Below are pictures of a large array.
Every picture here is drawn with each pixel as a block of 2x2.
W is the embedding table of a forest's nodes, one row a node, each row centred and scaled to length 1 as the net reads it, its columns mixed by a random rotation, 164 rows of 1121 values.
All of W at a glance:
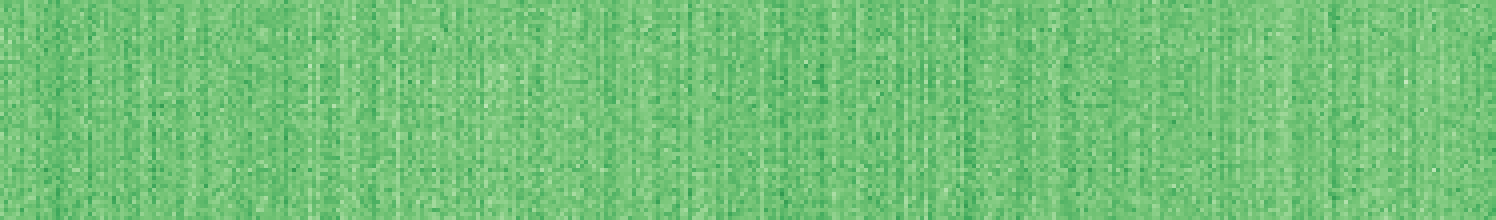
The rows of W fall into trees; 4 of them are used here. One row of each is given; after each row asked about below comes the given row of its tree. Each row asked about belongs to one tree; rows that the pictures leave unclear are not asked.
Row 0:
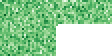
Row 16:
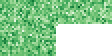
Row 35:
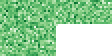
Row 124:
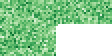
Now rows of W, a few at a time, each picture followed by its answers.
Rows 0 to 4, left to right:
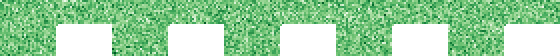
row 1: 124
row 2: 16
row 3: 16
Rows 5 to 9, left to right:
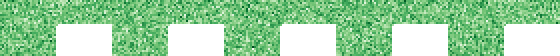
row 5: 0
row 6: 35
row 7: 124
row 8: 35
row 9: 0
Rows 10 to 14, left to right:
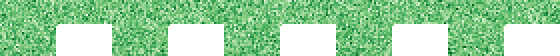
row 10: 0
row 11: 124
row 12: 0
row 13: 0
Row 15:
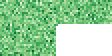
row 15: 0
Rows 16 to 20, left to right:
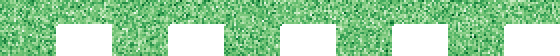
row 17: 35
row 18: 0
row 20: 0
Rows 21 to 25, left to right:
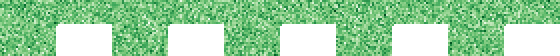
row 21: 124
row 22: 124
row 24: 16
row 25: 124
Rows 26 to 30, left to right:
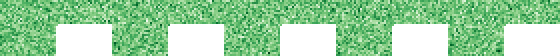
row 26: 16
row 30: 124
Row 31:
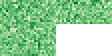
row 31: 35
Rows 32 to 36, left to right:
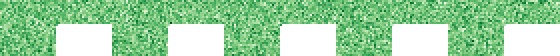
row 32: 124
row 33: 16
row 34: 0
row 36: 35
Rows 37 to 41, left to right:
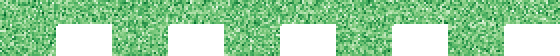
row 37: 0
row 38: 35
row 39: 35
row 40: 16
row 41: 124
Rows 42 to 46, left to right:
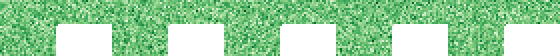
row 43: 16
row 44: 124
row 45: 35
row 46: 16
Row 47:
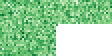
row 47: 0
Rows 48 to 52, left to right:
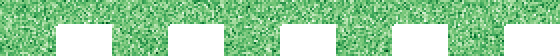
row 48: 124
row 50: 124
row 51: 124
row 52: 0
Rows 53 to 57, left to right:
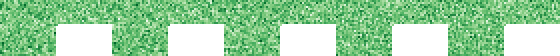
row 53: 124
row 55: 35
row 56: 0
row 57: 0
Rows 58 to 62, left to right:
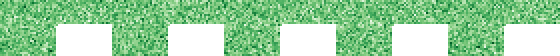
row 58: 124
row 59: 0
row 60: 124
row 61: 124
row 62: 124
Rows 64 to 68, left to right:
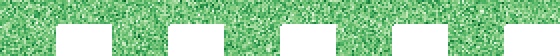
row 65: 0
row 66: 124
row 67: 124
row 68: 16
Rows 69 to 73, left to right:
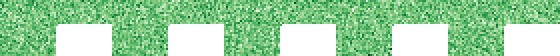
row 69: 16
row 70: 0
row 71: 16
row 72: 0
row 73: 124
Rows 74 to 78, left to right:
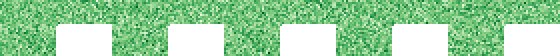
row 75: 124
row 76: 124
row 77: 124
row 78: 35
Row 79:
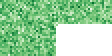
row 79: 16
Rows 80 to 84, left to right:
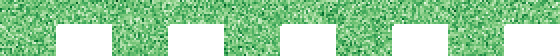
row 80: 35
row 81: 0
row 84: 35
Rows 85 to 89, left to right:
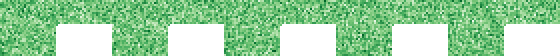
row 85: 124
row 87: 124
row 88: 0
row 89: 0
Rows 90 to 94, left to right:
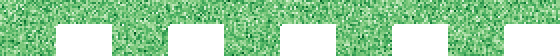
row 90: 16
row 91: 0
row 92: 0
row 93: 0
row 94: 35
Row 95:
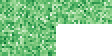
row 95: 16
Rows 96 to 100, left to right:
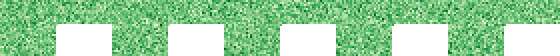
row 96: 35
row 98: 0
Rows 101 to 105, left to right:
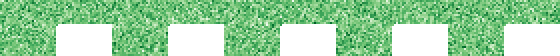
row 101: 124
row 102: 124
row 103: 124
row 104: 124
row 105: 124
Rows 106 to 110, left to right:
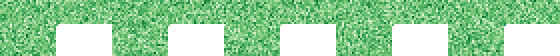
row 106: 0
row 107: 35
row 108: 35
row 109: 0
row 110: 124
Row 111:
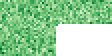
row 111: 124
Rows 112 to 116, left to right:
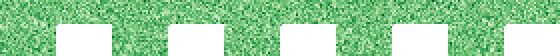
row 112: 124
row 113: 16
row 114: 124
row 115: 35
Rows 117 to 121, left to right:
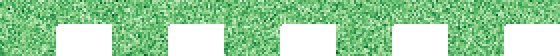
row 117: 124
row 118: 0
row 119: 124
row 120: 124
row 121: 16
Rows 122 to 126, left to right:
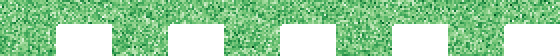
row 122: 16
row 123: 124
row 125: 0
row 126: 35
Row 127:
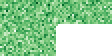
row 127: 35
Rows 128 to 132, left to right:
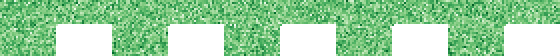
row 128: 35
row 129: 124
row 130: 0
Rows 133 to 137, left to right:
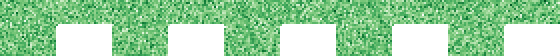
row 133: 0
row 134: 35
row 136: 0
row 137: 35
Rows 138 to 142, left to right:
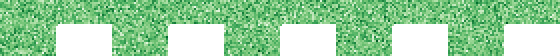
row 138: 124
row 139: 35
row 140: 124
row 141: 16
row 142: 16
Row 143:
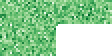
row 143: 0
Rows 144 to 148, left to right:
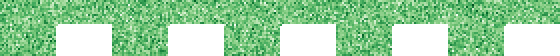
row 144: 0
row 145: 16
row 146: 0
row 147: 0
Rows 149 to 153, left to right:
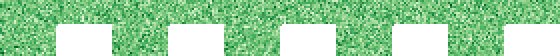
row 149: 124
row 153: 16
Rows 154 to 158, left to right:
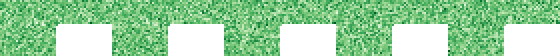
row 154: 124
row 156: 16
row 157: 124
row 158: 16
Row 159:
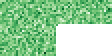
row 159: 124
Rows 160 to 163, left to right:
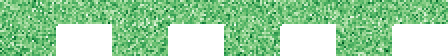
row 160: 0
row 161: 124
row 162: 0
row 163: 124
